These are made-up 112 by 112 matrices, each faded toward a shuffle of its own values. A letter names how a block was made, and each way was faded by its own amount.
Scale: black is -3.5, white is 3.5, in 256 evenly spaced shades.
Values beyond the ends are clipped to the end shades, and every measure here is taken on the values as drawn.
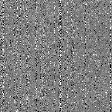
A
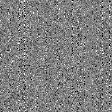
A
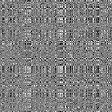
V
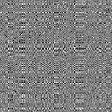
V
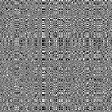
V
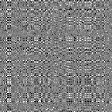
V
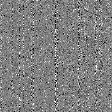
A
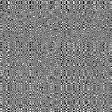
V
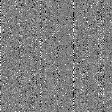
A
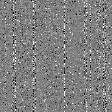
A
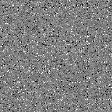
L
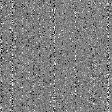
A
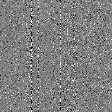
A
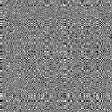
V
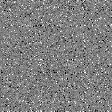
L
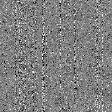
A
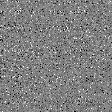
L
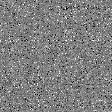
L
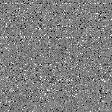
L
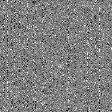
A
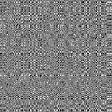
V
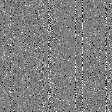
A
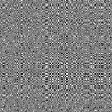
V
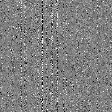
A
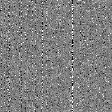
A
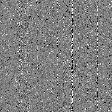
A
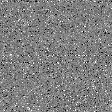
L
